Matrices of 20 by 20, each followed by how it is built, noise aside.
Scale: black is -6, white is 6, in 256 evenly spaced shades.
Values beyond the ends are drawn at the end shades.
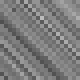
Toeplitz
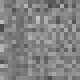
low rank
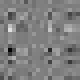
low rank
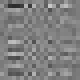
low rank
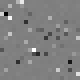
sparse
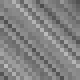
Toeplitz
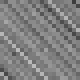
Toeplitz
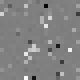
sparse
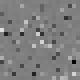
sparse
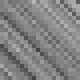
Toeplitz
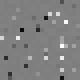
sparse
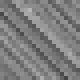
Toeplitz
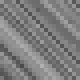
Toeplitz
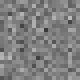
low rank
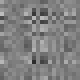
low rank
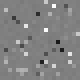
sparse
